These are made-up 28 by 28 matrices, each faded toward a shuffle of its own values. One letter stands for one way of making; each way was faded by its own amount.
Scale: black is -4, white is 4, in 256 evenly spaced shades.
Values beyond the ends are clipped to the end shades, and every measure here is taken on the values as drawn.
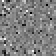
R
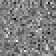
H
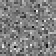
H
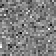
H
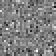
R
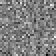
H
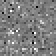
R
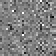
R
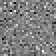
R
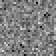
H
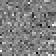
R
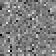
R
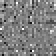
R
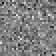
H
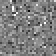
R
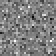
H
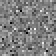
H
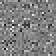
R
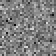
H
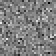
H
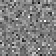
H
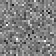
H
